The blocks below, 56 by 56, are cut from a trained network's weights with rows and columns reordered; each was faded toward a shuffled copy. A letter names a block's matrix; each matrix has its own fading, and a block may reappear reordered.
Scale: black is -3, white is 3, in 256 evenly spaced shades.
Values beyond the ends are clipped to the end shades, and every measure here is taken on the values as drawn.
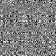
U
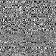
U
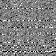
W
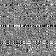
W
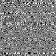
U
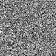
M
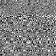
U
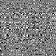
U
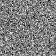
M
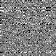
U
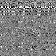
W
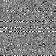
W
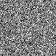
M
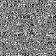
U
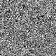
M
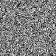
M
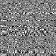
U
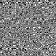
U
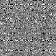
U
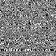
U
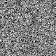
M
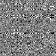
U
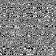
U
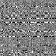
W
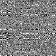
U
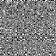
U
